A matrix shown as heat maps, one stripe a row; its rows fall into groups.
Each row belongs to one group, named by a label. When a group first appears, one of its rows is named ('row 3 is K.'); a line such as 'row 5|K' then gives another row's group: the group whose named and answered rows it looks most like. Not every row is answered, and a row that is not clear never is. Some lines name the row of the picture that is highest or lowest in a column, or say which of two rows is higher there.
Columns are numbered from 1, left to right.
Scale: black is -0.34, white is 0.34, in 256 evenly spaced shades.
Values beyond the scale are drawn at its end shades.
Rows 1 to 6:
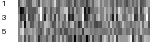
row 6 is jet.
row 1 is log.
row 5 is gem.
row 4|jet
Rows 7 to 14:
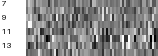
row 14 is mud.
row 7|gem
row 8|log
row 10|gem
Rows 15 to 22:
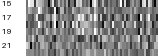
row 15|gem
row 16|mud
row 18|mud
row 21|log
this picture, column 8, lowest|17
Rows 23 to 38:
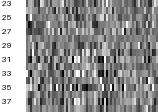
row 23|log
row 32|mud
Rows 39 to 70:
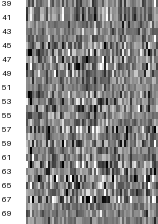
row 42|gem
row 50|jet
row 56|log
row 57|gem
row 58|gem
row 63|gem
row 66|mud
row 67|jet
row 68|gem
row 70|gem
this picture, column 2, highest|58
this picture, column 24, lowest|64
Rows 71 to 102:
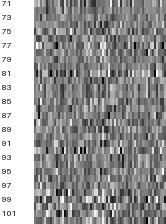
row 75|log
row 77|gem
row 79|gem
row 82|jet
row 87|log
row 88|log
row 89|gem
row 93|mud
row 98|mud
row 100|log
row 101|mud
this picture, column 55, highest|81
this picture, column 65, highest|95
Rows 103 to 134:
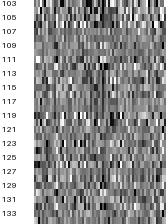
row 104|jet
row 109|gem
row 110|log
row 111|gem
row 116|log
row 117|jet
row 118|jet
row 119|mud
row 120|jet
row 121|gem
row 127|log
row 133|gem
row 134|log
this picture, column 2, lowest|124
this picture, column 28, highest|120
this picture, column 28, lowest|103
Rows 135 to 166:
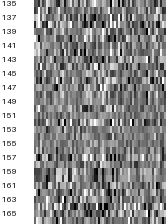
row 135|mud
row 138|log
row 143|jet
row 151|gem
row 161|log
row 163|mud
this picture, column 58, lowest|165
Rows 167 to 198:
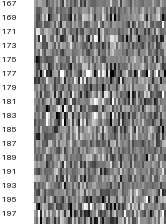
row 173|log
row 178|mud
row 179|jet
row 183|mud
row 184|mud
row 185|gem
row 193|mud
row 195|jet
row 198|jet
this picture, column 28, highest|177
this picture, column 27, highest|177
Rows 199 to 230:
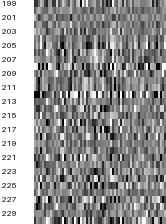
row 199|log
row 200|log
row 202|log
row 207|mud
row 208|log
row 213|mud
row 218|jet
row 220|jet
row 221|mud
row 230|mud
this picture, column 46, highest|209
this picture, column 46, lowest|208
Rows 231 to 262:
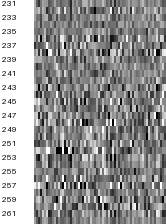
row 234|jet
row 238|log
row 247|log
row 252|mud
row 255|gem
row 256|mud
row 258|jet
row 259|gem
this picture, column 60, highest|257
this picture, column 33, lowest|259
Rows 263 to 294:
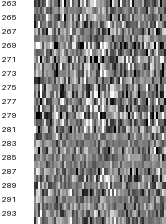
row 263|mud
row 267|log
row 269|gem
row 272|gem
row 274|mud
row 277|jet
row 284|log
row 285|gem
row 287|gem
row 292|gem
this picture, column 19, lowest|281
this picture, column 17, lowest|279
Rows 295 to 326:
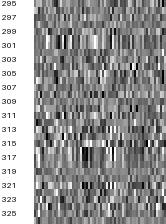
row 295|gem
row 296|log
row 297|mud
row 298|log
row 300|mud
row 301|mud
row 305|gem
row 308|jet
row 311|mud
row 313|log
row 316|log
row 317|log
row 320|gem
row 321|log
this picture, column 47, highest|308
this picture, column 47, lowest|323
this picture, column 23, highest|314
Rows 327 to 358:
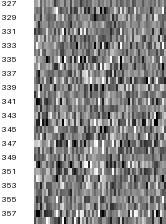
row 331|mud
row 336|gem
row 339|jet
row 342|jet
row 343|log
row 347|mud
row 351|mud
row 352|gem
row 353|jet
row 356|jet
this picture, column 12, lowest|352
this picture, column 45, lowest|350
